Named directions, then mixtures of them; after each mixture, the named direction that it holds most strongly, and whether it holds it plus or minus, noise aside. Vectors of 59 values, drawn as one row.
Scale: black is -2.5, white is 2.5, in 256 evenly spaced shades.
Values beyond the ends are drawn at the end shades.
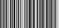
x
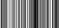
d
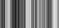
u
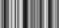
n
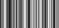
n, minus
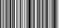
x, plus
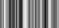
n, minus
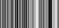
d, minus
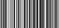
x, plus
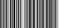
x, plus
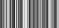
n, minus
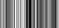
u, minus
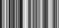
n, minus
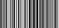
x, plus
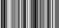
d, plus
